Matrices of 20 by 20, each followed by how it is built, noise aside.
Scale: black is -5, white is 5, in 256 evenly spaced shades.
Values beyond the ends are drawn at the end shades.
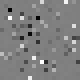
sparse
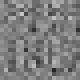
low rank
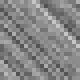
Toeplitz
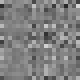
low rank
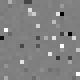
sparse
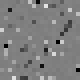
sparse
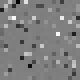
sparse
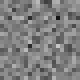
low rank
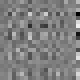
low rank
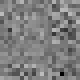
low rank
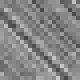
Toeplitz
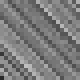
Toeplitz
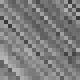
Toeplitz
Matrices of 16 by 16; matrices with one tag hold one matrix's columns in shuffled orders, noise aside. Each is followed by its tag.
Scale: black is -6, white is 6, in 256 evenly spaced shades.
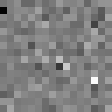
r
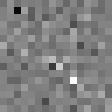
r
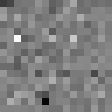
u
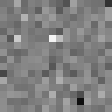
u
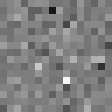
r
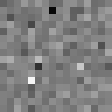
r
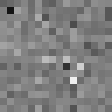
r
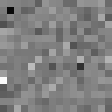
r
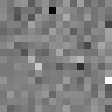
r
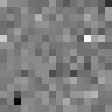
u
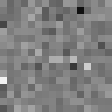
r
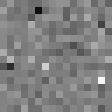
r
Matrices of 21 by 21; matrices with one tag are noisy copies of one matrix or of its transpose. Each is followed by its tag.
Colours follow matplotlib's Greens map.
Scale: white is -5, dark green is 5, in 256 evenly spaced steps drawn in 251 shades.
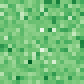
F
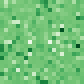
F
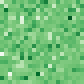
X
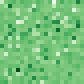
X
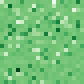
X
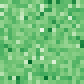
F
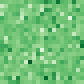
F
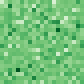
X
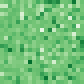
F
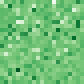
X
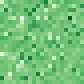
X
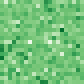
F
